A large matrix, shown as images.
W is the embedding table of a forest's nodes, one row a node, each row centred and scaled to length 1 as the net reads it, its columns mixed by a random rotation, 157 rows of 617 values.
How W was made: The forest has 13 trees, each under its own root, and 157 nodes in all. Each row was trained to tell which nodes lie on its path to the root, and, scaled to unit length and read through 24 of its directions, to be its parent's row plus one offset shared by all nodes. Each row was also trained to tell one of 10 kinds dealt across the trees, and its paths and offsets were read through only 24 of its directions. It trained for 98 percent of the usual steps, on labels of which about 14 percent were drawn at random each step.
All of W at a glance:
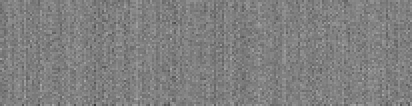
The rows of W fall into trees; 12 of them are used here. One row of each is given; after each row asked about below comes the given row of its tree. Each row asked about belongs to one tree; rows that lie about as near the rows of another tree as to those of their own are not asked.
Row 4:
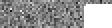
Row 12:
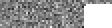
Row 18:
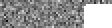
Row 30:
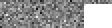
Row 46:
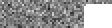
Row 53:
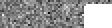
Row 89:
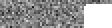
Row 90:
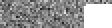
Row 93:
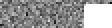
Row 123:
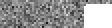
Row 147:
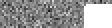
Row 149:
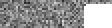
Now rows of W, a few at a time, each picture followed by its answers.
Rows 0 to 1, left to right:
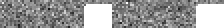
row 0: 46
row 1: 90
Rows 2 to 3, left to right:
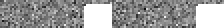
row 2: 123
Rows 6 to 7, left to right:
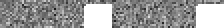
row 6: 4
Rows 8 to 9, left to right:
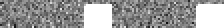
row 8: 149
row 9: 12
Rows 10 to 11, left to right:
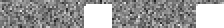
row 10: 4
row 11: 12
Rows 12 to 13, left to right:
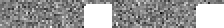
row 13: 90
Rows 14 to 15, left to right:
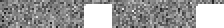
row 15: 4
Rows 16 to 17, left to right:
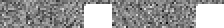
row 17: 147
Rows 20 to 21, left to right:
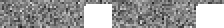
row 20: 4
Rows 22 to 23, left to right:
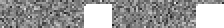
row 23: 46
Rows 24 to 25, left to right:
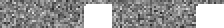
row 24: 46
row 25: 123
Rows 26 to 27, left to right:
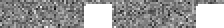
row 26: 30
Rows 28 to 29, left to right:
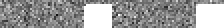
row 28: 123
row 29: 30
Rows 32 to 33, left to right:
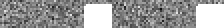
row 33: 12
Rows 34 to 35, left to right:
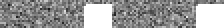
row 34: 90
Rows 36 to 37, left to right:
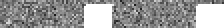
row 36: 4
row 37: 93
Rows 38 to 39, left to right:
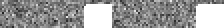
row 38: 89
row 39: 93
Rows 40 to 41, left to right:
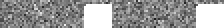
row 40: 46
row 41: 123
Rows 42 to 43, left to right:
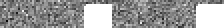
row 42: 89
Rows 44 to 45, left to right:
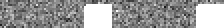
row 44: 149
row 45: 123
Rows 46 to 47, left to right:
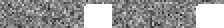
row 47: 149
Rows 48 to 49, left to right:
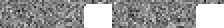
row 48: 12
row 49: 46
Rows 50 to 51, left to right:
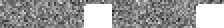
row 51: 89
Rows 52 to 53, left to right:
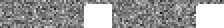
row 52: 30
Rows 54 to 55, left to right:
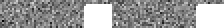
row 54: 93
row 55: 90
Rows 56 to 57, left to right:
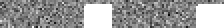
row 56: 12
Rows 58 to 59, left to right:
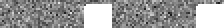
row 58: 149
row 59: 46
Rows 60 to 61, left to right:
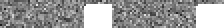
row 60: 149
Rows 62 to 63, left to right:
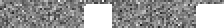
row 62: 90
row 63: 12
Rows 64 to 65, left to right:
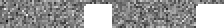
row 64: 89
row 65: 4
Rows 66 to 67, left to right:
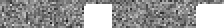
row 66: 93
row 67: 149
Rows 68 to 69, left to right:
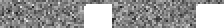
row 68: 89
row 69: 46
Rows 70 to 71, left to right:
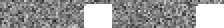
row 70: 89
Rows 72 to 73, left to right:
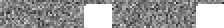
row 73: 90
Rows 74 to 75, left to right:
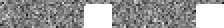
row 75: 53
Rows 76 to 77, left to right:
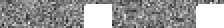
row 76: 93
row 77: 149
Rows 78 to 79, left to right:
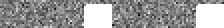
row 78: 93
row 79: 123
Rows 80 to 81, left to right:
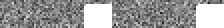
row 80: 12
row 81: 90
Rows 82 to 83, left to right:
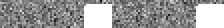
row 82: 4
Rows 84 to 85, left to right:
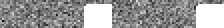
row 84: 123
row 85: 89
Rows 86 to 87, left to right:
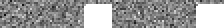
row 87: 53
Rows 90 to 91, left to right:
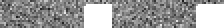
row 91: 123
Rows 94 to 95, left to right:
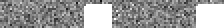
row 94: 4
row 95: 123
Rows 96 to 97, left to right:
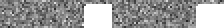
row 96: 93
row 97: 46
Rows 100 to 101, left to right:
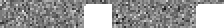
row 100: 147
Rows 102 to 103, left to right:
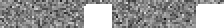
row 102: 46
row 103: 46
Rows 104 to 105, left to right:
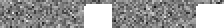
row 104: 89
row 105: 46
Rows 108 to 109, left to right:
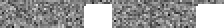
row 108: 4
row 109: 123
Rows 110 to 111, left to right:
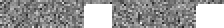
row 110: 90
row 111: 93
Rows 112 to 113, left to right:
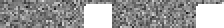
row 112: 149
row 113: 12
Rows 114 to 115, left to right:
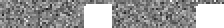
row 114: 12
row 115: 90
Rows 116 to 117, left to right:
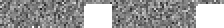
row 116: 90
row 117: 12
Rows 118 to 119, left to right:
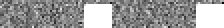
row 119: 30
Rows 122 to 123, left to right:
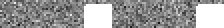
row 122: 90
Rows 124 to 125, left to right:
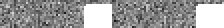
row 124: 149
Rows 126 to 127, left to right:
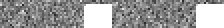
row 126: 4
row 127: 4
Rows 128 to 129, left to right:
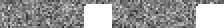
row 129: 123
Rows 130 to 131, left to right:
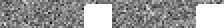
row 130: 90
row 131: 46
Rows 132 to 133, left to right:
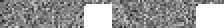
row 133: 123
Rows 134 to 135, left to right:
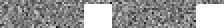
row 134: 30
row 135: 90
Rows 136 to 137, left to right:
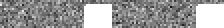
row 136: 4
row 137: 149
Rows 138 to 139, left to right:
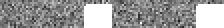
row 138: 149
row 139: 93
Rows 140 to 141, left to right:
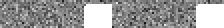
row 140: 147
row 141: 90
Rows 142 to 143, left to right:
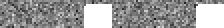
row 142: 4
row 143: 123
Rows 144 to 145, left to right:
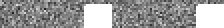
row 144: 46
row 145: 123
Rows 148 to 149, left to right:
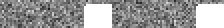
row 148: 46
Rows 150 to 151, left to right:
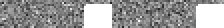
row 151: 12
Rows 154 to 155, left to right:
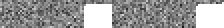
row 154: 4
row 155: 147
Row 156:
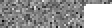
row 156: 93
